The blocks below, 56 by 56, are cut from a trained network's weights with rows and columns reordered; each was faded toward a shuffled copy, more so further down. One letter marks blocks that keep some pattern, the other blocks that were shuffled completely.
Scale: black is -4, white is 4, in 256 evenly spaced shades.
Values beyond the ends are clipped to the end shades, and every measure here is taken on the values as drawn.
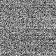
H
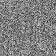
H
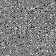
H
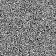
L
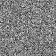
H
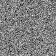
L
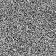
H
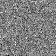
L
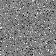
L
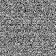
H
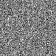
H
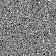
L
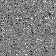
H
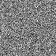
L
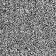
H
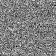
H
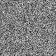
H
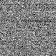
H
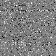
H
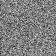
L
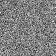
L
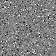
L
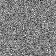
L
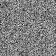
H
